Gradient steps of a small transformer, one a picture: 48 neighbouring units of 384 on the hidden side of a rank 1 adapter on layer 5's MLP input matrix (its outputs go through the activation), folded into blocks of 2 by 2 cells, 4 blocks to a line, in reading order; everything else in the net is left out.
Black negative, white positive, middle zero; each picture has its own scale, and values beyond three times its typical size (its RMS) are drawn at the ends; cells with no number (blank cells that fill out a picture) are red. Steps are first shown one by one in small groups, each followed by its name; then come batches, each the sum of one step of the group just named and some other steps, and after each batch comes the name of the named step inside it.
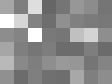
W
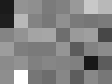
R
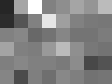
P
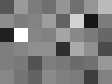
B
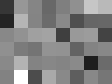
R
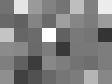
P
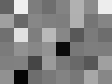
B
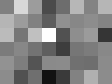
W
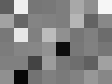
B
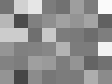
P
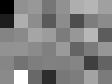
R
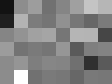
R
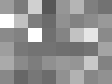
W
